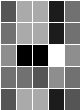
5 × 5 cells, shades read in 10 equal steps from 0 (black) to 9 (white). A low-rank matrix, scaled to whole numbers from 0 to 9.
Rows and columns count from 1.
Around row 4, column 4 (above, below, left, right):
9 1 3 4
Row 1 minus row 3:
-2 6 6 -8 -1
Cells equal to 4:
6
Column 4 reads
1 1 9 5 1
